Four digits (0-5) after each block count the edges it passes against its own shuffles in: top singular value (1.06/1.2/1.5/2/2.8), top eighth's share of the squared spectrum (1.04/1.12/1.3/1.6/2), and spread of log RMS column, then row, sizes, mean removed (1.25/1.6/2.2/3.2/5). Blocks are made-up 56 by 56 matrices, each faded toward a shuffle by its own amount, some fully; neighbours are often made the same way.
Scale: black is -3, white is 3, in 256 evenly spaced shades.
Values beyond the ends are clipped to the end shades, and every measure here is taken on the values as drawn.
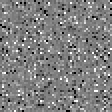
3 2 1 0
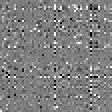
4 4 3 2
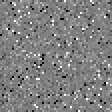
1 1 0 0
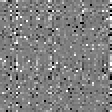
4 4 2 2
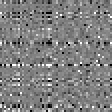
5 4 2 3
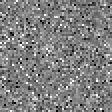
0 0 0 0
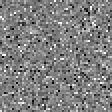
0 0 0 0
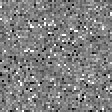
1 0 0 0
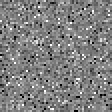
1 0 0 0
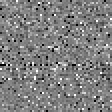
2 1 0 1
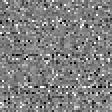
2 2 0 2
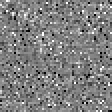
0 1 0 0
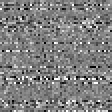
2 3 0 4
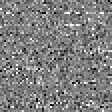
1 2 0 2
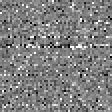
2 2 0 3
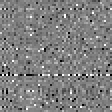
4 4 1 2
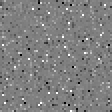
0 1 0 0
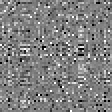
4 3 1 2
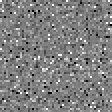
2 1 0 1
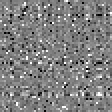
4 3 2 2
